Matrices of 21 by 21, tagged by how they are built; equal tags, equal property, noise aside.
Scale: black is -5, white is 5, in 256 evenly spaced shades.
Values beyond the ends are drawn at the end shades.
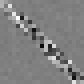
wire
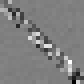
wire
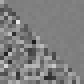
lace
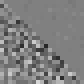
lace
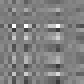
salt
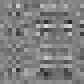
salt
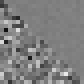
lace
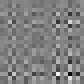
salt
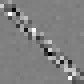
wire
